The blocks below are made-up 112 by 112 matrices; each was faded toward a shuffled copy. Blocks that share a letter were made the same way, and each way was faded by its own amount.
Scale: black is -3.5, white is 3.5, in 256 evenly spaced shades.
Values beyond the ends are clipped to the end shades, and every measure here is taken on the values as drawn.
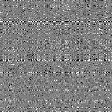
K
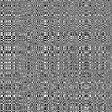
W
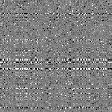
K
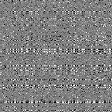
K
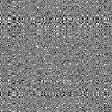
K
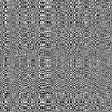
W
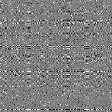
K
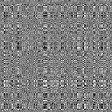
W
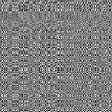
W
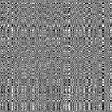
W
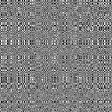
W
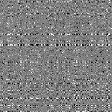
K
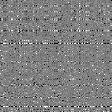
K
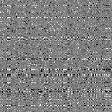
K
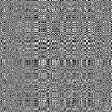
W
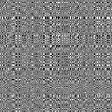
W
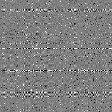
K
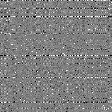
K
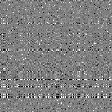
K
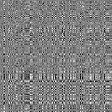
W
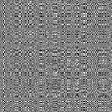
W
